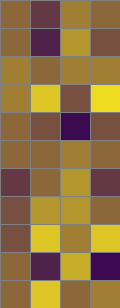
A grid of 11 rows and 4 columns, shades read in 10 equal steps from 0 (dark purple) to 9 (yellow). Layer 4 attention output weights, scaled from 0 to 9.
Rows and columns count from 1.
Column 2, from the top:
2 1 4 8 3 4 4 6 8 1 8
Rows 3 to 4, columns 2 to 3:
4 5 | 8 3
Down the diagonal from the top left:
4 1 5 9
